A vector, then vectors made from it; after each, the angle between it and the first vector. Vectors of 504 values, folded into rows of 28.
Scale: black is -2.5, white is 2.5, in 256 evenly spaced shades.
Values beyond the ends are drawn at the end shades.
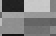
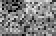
partly aligned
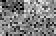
partly aligned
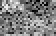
partly opposed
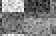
nearly opposite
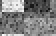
nearly opposite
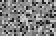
orthogonal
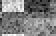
nearly opposite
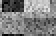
nearly parallel
